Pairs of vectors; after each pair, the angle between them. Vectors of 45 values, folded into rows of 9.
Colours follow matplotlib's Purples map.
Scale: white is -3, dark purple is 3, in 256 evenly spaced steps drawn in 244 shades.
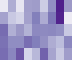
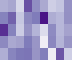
orthogonal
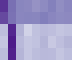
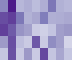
partly aligned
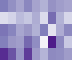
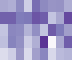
nearly opposite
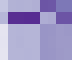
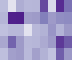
partly aligned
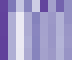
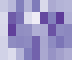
partly opposed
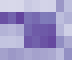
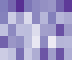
partly opposed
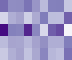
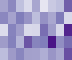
partly opposed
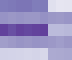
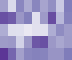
partly opposed
